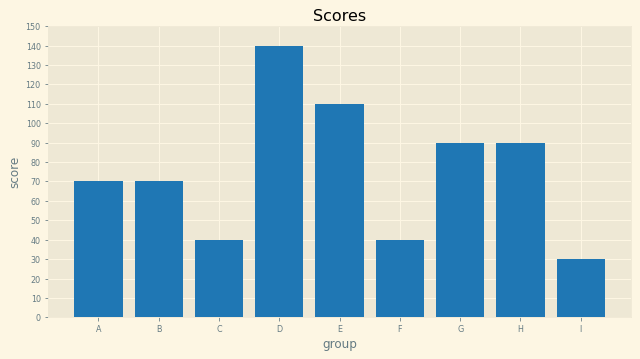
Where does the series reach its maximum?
D
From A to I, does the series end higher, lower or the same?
lower
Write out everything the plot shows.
Title: Scores
x-axis: group, ticks A B C D E F G H I
y-axis: score, ticks 0 10 20 30 40 50 60 70 80 90 100 110 120 130 140 150
Values:
70 70 40 140 110 40 90 90 30
